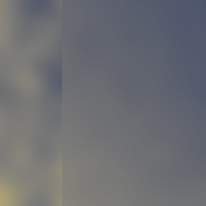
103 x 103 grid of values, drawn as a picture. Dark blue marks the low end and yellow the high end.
The texture varies smoothly and slowly. A vertical seam about 30% of the way across splits the table, and the right part is calmer. The halves do not mirror each other. Values rise toward the bottom left. The bottom left is the ninth with the highest average.
